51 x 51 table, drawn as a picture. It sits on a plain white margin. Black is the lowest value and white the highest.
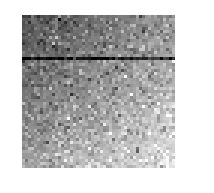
Odd lines: row 15. Ninth with the highest average: bottom right. Slope: up to the bottom right. Ninth with the lowest average: top left. Stripes: none.
